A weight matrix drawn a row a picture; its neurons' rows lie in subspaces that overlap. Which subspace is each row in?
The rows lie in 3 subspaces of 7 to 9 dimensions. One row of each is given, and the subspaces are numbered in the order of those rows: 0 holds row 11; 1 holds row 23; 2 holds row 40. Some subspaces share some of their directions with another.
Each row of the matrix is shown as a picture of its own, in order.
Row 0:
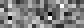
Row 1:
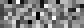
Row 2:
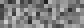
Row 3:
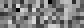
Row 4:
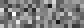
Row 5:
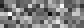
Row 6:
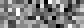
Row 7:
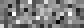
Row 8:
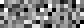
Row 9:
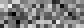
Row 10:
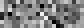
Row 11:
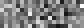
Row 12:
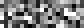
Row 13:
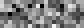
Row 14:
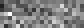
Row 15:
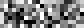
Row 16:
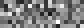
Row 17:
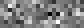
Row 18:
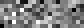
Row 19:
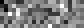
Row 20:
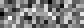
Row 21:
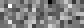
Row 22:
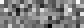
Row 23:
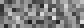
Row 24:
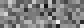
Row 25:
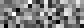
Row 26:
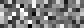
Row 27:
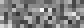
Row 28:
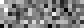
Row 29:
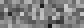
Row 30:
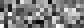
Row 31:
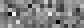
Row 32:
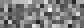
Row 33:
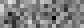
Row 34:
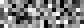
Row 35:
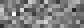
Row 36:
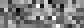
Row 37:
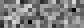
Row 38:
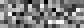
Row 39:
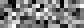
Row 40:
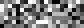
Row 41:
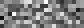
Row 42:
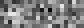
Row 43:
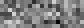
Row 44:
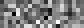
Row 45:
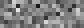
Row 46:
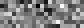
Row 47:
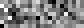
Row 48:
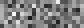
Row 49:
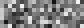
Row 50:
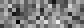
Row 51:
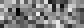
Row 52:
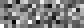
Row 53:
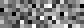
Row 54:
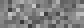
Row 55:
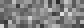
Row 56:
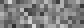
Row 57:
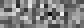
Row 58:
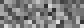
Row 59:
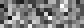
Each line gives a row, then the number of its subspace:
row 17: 0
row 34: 1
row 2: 2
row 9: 2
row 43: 0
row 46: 1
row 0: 0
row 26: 0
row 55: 0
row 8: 1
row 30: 2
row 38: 1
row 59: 0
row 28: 1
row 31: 0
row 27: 1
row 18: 2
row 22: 1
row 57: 0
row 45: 0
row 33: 2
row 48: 0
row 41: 1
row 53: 0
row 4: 0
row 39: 1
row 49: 1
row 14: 2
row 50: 2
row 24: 1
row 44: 1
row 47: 0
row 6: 2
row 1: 2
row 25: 1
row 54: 0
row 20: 0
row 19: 1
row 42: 1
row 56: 0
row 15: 0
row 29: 1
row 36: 2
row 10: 2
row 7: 0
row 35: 2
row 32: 1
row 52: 2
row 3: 0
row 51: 2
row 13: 0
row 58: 1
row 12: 1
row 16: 1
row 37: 2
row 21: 0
